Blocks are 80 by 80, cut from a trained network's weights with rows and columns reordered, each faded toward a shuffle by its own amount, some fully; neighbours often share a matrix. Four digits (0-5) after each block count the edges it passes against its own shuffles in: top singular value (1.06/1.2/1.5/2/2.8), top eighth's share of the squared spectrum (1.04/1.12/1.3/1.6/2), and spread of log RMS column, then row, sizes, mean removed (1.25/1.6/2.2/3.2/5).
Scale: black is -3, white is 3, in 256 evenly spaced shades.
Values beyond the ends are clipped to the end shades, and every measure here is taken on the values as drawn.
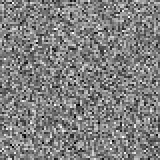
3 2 0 0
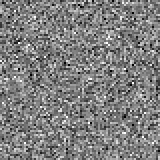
0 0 0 0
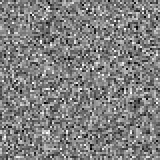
3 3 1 1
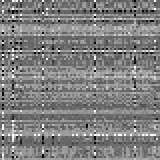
5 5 3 3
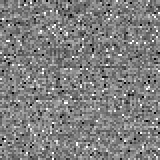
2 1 0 0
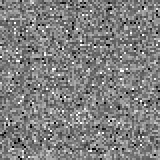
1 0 0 0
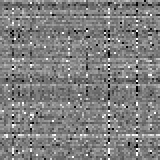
4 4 3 1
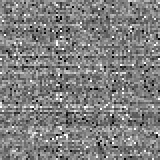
3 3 2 0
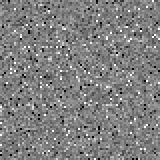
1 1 0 1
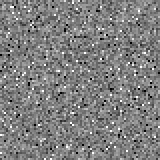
0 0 0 0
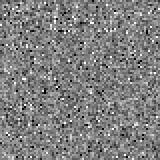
2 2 0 1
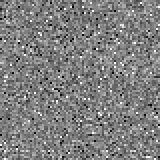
1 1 0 0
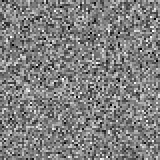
0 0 0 0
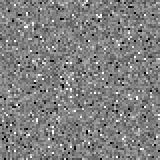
0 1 0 0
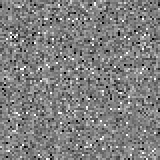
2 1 0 1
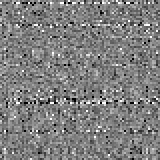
3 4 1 3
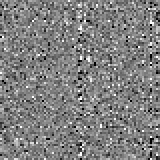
3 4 2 1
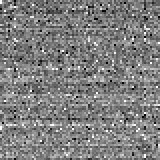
3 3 1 1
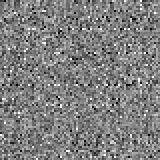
3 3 0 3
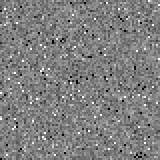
0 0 0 0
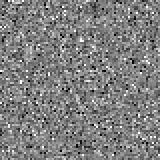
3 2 0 1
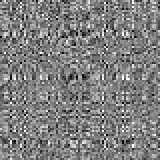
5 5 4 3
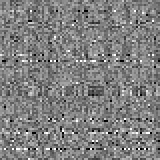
4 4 0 3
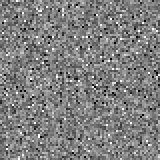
1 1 0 0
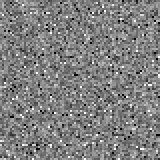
1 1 0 1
